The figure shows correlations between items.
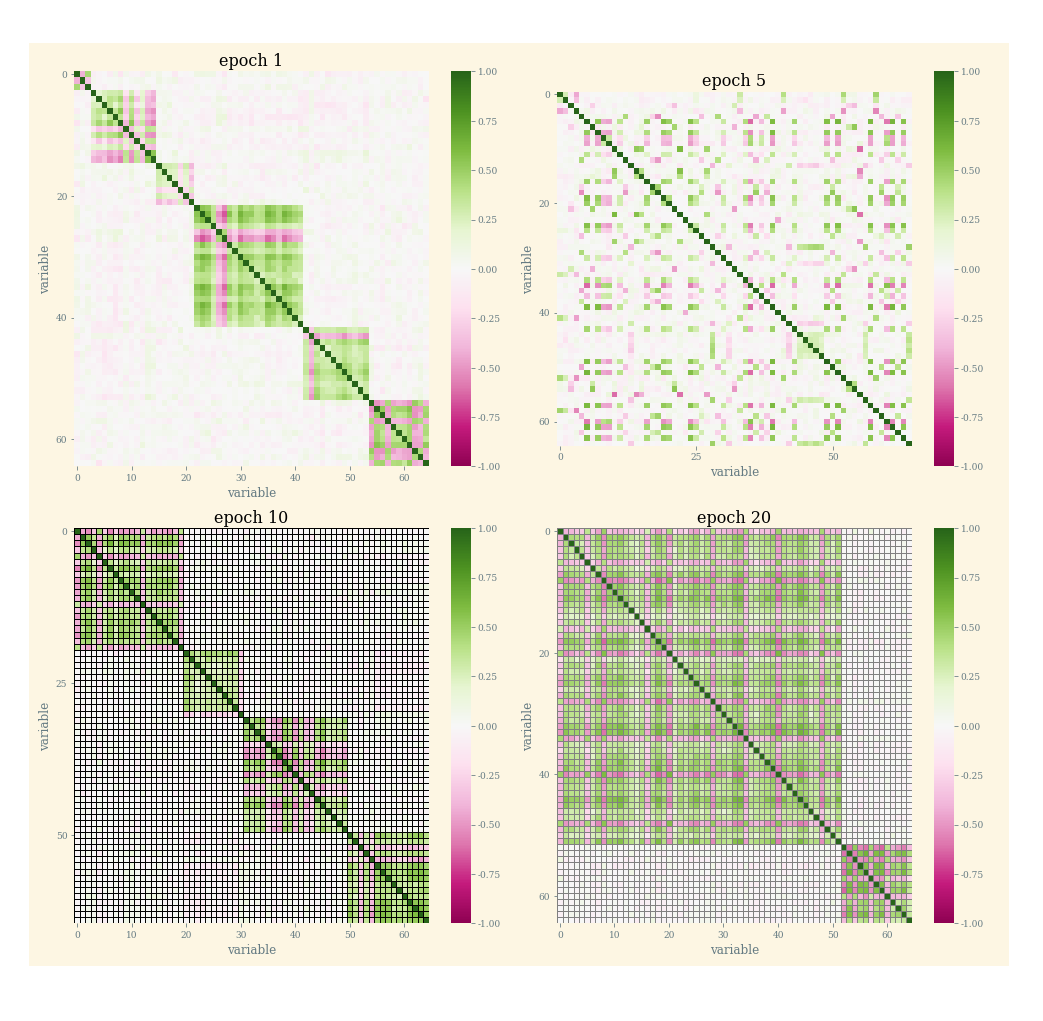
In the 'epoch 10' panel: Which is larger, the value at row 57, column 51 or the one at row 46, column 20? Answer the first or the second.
the first
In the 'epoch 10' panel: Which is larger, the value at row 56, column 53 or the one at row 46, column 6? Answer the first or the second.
the first
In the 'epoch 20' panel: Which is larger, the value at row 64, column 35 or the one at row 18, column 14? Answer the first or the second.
the second
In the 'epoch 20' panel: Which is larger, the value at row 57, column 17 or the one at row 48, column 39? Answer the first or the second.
the first
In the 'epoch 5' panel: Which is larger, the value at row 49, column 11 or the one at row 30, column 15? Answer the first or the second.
the first
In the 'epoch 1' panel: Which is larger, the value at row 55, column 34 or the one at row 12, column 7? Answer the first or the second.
the second
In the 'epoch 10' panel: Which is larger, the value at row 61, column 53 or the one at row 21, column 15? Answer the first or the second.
the first
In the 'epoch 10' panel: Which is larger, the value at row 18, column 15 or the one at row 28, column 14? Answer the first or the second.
the first
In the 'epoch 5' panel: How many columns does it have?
65
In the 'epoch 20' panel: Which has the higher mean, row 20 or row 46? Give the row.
46
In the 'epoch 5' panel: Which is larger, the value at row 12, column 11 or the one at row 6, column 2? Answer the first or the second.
the first
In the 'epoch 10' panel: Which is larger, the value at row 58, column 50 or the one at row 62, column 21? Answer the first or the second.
the first
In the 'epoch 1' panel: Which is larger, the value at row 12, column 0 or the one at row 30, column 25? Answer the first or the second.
the second
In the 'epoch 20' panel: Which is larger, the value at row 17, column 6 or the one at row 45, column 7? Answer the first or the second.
the second
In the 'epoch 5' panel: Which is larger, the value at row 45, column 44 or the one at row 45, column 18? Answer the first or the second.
the first
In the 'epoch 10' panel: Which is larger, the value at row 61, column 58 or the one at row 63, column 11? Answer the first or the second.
the first
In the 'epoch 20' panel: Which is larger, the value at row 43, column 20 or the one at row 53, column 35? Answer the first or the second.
the second
